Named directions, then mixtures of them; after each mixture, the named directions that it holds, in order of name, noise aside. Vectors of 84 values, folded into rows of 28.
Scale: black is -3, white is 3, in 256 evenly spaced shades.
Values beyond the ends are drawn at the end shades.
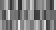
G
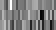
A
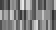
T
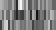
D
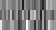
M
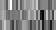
A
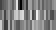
D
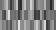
G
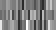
M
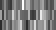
A, M, T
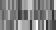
A, G, T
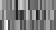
D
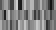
D, G
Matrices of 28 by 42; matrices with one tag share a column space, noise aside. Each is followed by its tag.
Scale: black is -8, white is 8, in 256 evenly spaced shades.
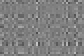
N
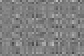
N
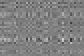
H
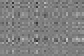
H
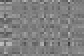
N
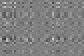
H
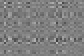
H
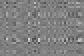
H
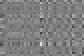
N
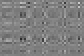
H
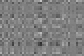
N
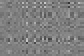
H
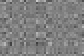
N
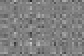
N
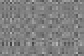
N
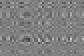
H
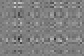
H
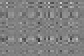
H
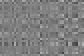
N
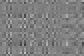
N
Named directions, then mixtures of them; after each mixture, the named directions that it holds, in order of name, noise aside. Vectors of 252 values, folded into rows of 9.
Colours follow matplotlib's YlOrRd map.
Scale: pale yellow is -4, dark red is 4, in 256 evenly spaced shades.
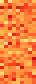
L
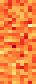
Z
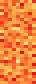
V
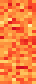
V, Z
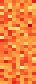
L, V, Z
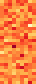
Z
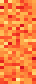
L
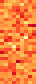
V, Z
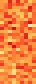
Z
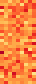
L, V, Z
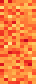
L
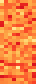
L, V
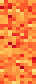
L, Z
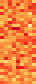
V, Z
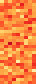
L, V, Z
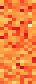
L, V, Z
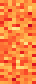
V, Z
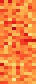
L, V, Z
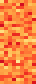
L, V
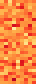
L, V, Z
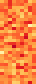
Z
